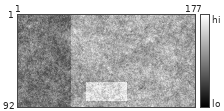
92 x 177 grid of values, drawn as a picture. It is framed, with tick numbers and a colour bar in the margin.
Stripes: none. Odd patch: higher, in the bottom middle. Average level on the scale: 60%. Ninth with the highest average: bottom middle. Seam: vertical, 30% of the way across, the right part higher.
